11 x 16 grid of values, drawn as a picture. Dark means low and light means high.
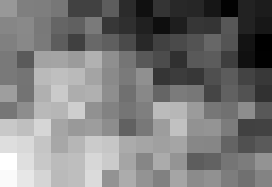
Stripes: none. Ninth with the highest average: bottom left. Odd rows or columns: none. Slope: up to the bottom left. Ninth with the lowest average: top right.
